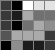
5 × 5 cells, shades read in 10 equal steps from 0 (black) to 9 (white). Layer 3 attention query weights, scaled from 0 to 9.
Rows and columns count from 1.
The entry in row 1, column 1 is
2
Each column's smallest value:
0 0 1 1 2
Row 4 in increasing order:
2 3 6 6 6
